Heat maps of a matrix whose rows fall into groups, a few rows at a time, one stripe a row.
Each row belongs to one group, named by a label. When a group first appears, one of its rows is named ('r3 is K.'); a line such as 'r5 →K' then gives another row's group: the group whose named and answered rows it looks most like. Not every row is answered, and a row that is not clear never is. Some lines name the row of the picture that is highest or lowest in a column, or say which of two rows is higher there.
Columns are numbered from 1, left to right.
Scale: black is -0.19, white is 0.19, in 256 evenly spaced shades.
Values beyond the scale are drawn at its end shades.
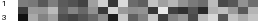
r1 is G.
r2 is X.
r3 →G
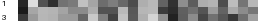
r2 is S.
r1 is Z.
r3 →S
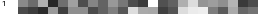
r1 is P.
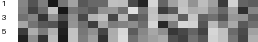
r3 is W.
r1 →P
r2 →P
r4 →P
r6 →X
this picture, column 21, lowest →1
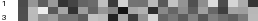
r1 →G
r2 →Z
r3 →S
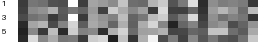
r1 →W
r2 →X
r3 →W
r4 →S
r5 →X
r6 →S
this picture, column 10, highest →2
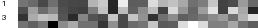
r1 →G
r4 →P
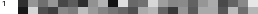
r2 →Z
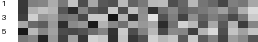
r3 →S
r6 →W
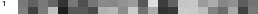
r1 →P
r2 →P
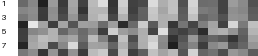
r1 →W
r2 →W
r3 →W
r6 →S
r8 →W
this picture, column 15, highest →5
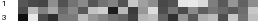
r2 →S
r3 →Z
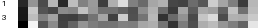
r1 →X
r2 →Z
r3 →G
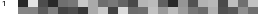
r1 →Z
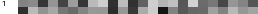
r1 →W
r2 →S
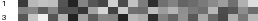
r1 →X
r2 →G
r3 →Z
